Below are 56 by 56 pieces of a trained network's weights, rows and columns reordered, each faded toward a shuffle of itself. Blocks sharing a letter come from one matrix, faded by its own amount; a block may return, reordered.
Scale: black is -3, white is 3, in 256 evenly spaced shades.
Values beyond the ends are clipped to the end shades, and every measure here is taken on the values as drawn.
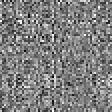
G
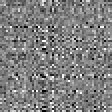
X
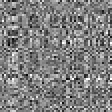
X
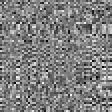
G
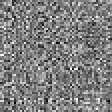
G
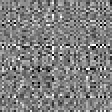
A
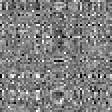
X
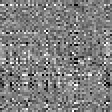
X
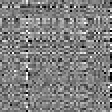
A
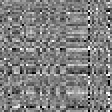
A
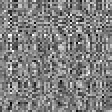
X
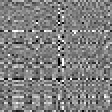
A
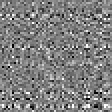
X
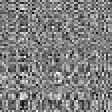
X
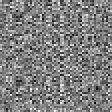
G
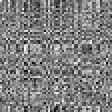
X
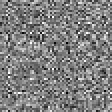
G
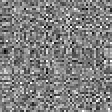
G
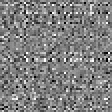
X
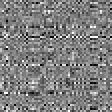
A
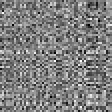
X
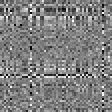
A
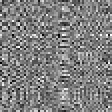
X
